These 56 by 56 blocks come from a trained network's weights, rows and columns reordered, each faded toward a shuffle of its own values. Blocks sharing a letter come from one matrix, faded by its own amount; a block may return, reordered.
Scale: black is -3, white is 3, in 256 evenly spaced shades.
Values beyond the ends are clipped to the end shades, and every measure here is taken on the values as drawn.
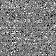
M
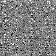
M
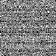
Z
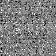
M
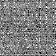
Z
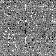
M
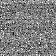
M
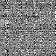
Z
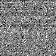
M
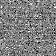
M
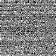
Z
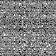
Z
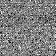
M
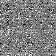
M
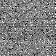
M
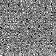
M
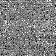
M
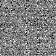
M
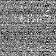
Z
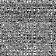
Z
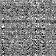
Z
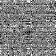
Z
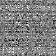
Z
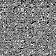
M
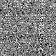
M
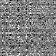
Z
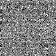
M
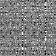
Z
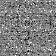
M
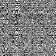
Z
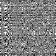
Z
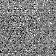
M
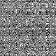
Z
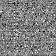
M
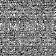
Z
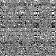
Z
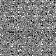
M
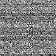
Z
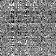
Z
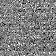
M
